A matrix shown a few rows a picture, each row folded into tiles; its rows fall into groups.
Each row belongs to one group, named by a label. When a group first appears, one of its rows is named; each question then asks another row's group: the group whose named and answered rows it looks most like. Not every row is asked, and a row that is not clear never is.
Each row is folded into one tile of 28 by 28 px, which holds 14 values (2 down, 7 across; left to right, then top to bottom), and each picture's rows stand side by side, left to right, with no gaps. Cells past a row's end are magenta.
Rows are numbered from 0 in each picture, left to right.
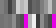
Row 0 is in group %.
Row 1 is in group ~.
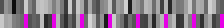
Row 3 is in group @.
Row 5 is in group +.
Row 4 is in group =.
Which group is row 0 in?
@
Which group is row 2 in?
=
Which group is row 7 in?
%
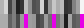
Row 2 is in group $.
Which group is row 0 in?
$
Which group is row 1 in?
=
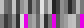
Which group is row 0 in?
=
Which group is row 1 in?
~
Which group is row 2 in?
@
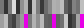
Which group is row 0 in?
=
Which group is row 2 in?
+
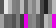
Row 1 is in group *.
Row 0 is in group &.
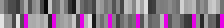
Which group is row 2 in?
@
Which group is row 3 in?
~
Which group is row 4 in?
%
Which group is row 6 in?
%
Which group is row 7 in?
%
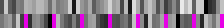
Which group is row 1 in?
%
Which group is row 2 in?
=
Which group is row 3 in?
%
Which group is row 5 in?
&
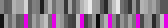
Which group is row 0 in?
%
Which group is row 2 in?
=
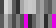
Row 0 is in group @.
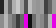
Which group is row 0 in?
~
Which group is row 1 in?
+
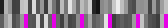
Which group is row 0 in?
@
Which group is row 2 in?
%
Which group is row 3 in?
$
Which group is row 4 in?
+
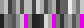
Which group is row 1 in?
*
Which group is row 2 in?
%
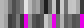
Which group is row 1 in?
*
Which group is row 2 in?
~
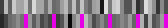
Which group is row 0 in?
%
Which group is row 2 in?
+
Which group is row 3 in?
=
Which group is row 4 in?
&
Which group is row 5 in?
&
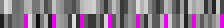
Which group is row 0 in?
+
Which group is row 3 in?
+
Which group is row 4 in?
$
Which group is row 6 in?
=
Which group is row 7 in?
&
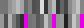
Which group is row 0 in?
%
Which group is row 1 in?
=
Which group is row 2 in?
~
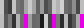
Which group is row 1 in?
*
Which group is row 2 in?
+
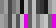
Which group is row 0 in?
$
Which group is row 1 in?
@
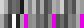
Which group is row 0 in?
$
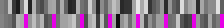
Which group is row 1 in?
@
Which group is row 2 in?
@
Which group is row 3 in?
@
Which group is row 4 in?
$
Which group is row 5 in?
&
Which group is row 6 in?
%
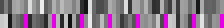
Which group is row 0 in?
~
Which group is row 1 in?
+
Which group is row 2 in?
&
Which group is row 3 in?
@
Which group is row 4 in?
=
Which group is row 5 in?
@
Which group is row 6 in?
~
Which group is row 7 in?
@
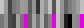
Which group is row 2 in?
*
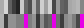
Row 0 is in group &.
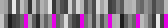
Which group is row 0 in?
=
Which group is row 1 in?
~
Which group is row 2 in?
%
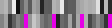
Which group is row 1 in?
@
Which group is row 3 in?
&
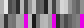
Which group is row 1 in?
&
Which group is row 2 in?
+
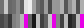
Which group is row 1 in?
+
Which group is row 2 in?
+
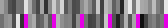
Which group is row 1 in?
=
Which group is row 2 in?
$
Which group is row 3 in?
=
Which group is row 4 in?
%
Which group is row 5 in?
+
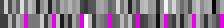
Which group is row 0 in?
&
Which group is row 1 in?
$
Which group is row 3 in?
~
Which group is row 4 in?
&
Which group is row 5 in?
+
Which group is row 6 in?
+
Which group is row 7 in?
=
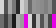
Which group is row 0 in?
*
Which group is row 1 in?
&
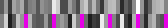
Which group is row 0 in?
~
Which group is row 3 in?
*
